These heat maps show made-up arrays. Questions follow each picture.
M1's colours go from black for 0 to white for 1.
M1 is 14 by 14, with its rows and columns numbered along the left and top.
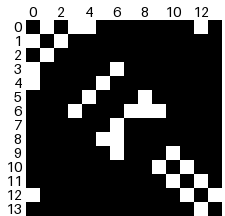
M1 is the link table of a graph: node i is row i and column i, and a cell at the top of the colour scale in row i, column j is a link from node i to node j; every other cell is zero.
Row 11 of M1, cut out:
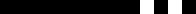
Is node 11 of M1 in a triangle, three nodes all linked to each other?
no
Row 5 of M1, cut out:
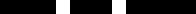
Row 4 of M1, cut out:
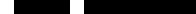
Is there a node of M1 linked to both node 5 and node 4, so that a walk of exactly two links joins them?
no
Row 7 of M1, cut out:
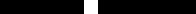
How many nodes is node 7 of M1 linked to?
1
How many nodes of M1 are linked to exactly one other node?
3
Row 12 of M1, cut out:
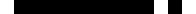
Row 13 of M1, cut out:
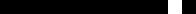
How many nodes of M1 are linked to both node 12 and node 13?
0
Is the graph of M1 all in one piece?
yes
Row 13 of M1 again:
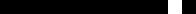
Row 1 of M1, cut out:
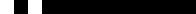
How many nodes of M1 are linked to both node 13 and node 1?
0
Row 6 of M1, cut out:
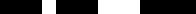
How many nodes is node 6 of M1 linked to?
4
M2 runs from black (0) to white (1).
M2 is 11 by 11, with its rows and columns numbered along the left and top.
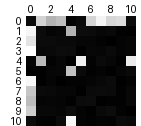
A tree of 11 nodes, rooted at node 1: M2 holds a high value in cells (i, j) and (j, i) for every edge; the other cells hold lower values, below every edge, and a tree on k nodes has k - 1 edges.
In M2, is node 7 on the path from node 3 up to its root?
no
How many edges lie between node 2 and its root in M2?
2
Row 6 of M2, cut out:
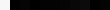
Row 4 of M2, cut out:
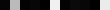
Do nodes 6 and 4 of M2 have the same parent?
no
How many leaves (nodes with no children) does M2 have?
8
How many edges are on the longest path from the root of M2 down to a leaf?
2
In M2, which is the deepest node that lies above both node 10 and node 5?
4
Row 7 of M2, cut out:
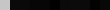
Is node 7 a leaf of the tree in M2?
yes
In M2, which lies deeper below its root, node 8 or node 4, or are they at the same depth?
node 8
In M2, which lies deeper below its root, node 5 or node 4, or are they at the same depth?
node 5
